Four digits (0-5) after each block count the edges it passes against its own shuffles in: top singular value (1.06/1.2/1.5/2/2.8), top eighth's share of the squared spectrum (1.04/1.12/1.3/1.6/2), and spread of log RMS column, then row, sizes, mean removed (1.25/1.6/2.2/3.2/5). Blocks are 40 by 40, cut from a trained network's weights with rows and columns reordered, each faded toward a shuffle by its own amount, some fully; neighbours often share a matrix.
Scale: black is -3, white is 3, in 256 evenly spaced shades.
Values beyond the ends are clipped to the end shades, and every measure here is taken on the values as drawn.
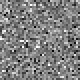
0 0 0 1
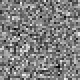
2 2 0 0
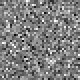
0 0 0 0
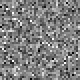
0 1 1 0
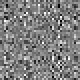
3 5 3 2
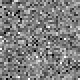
2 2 0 0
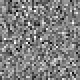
1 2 0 0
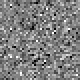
2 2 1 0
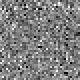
1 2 1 0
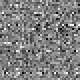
2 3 0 2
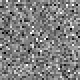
1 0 0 0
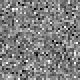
0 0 0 0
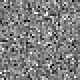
0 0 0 0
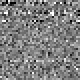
2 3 0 2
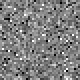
0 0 0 0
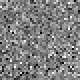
0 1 0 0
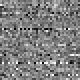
2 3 0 3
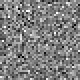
0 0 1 0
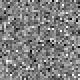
1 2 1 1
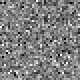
0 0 0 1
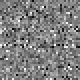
1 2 0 2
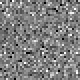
1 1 0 1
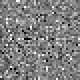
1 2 0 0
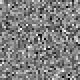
2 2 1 0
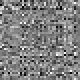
3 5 2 3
